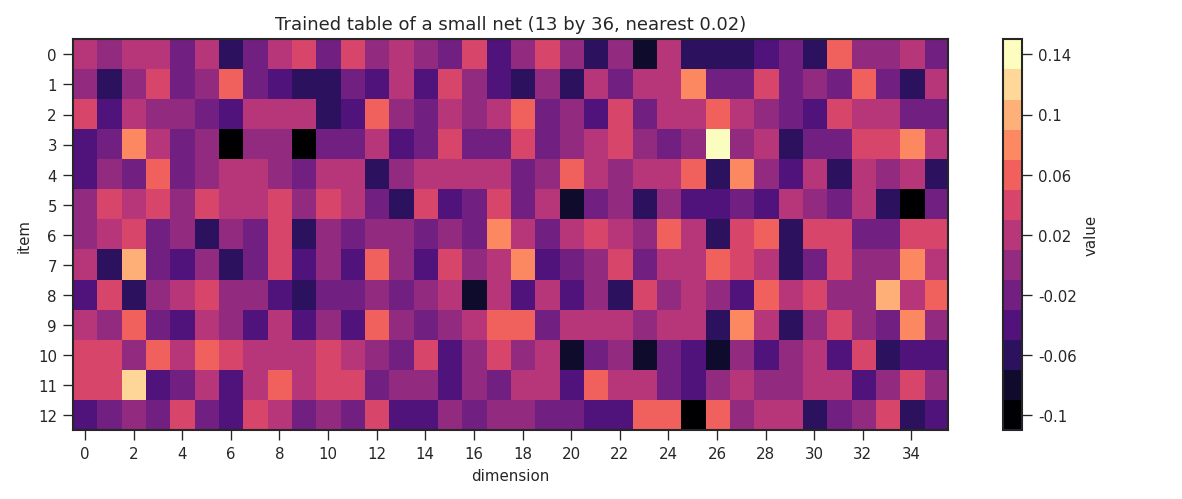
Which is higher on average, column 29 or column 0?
column 0
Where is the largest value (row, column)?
3 26
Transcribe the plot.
Title: Trained table of a small net (13 by 36, nearest 0.02)
x-axis: dimension, ticks 0 2 4 6 8 10 12 14 16 18 20 22 24 26 28 30 32 34
y-axis: item, ticks 0 1 2 3 4 5 6 7 8 9 10 11 12 (0 at the top)
Colour bar: value, ticks -0.1 -0.06 -0.02 0.02 0.06 0.1 0.14
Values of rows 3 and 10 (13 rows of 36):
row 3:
-0.04 -0.02 0.08 0.02 -0.02 0 -0.1 0 0 -0.1 -0.02 -0.02 0.02 -0.04 -0.02 0.04 -0.02 -0.02 0.04 -0.02 0 0.02 0.04 0 -0.02 0 0.14 0 0.02 -0.06 -0.02 -0.02 0.04 0.04 0.08 0.02
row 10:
0.04 0.04 0 0.06 0.02 0.06 0.04 0.02 0.02 0.02 0.04 0.02 0 -0.02 0.04 -0.04 0 0.04 0 0.02 -0.08 -0.02 0 -0.08 -0.02 -0.04 -0.08 0 -0.04 0 0.02 -0.04 0.04 -0.06 -0.04 -0.04
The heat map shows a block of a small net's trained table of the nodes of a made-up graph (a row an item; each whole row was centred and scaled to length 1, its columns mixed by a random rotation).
